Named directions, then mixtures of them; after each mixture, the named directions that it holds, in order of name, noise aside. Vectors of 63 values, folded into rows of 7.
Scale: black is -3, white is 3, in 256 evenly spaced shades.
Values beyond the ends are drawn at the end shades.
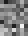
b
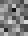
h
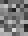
b, h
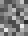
b, h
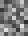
b, h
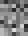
b, h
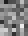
b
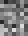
b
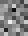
h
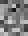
b, h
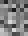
b, h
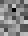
h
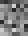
b, h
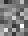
b, h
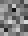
h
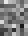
b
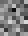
h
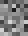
b, h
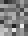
b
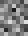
h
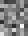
b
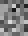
b, h
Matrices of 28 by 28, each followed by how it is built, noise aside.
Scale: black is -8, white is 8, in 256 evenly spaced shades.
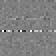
uneven rows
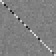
diagonal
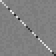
diagonal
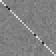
diagonal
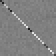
diagonal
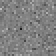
noise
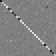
diagonal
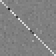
diagonal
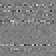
uneven rows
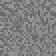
noise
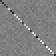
diagonal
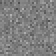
noise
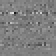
uneven rows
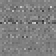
uneven rows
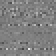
uneven rows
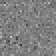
noise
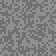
noise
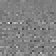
uneven rows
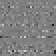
uneven rows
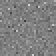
noise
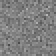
noise
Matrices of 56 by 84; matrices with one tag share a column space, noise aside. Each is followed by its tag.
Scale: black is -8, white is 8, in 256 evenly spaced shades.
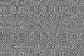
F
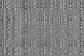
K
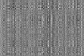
K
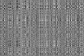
K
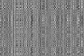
K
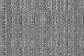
K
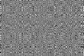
F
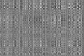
K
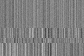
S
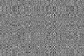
F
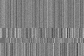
S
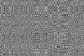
F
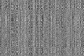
K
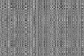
K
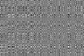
F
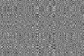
F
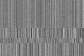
S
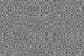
F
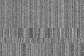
S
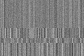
S
